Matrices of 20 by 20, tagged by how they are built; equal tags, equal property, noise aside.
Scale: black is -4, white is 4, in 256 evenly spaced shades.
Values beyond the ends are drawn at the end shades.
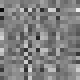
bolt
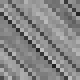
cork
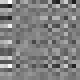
bolt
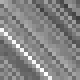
cork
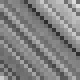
cork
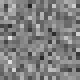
bolt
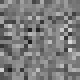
bolt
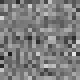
bolt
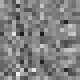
bolt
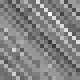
cork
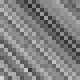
cork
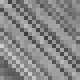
cork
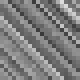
cork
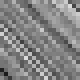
cork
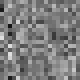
bolt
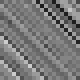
cork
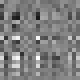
bolt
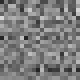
bolt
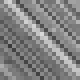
cork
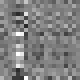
bolt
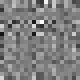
bolt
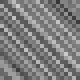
cork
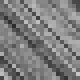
cork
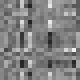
bolt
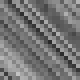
cork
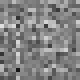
bolt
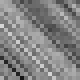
cork
